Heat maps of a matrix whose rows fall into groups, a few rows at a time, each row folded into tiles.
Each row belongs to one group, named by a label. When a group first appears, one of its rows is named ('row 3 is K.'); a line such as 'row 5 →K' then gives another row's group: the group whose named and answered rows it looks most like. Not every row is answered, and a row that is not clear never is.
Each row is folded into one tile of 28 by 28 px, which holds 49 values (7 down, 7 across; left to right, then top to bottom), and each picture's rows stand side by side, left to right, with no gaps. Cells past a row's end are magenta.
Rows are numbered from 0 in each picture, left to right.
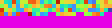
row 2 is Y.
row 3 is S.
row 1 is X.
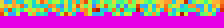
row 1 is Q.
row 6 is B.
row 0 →X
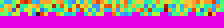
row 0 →S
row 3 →Q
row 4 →X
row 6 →S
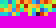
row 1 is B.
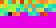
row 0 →B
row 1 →B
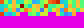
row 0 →X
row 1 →S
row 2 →X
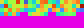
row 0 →Q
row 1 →Q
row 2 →Q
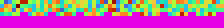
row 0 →S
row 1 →S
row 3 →Y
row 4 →Y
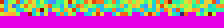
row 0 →Y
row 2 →Q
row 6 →X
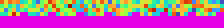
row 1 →S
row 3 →Q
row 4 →Q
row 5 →X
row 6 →Q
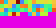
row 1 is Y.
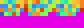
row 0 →S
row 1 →Y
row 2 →S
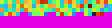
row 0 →S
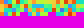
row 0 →B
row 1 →Y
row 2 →B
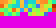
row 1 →Q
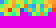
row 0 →Q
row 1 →S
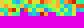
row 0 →X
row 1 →B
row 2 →Q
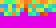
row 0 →S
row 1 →B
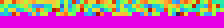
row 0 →B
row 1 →Y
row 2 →Y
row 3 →B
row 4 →Y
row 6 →B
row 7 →X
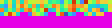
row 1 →Q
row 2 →Q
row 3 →Y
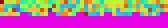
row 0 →Y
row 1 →Q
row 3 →X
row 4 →X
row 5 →Q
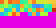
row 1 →Y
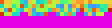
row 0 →X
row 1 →X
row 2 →S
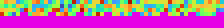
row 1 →Y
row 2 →Y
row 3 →B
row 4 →Q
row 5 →Y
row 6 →X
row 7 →Q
